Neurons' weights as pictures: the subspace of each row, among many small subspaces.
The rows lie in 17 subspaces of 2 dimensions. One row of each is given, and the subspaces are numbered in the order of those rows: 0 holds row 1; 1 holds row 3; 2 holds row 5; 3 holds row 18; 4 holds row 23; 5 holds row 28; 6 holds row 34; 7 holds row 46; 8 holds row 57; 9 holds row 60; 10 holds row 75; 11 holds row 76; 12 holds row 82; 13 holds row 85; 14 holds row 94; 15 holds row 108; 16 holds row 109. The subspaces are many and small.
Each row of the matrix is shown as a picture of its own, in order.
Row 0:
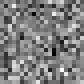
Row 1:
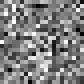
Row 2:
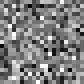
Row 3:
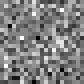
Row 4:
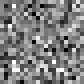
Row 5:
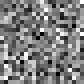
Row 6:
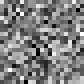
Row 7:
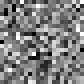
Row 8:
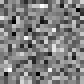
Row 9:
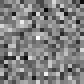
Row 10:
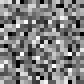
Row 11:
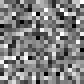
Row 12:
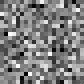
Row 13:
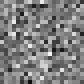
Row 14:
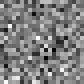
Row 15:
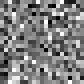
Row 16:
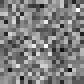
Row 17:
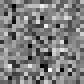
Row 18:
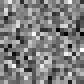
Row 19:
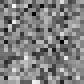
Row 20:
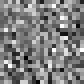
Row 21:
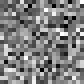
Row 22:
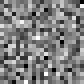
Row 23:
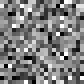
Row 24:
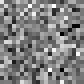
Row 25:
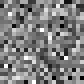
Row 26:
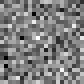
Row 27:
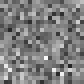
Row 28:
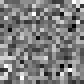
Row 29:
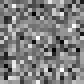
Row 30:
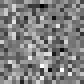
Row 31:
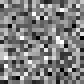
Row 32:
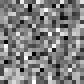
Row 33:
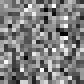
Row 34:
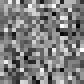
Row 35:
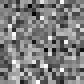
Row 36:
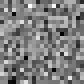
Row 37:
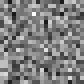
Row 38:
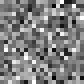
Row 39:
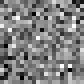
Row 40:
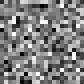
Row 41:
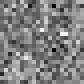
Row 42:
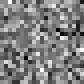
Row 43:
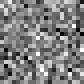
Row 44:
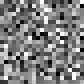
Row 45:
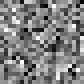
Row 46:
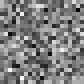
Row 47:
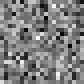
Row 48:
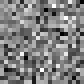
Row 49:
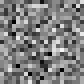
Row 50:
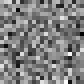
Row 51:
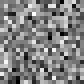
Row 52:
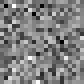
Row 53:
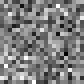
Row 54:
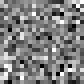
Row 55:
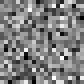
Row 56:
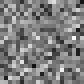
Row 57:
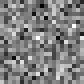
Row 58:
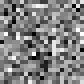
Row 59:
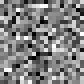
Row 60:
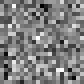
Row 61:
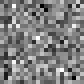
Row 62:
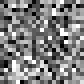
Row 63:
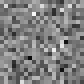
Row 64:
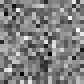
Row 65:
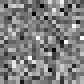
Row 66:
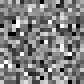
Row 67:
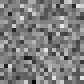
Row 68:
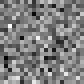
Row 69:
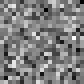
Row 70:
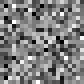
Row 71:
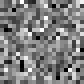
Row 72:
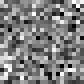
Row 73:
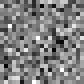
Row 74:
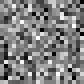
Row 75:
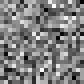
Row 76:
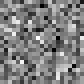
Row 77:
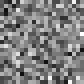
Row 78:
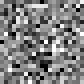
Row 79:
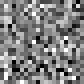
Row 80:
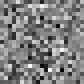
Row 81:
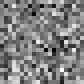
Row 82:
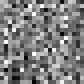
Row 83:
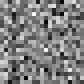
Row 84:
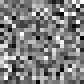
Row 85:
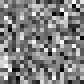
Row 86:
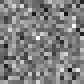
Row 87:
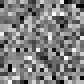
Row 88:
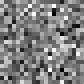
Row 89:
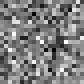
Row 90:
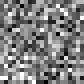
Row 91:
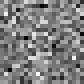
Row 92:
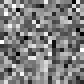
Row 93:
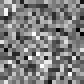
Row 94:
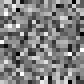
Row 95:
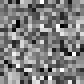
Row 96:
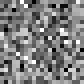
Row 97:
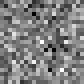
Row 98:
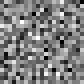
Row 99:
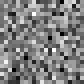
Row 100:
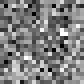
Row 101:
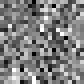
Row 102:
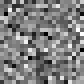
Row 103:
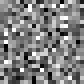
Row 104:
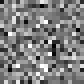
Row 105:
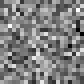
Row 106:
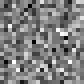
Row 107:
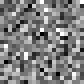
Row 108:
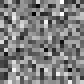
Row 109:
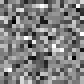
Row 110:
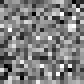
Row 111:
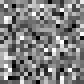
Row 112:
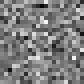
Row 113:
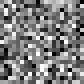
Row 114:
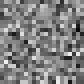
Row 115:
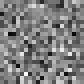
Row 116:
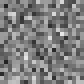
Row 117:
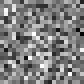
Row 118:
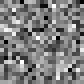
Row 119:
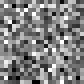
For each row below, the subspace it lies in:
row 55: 5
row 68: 1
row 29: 2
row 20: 6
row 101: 1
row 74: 2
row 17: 3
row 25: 4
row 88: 10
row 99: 13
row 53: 4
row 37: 15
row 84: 13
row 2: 6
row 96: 11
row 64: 14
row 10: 14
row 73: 1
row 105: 7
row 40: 16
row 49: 0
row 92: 14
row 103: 12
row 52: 12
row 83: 15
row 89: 11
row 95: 3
